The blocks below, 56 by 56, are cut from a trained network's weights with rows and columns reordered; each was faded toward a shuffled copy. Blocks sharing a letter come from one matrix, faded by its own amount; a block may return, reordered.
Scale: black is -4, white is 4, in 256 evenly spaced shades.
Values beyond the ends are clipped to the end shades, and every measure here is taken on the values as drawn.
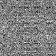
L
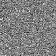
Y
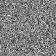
Y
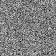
Y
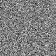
Y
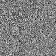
Y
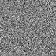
Y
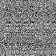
L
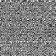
L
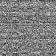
L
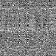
L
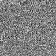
Y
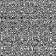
L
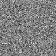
Y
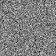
Y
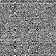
L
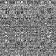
L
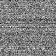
L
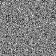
Y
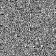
Y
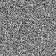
Y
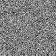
Y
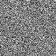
Y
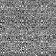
L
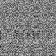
L
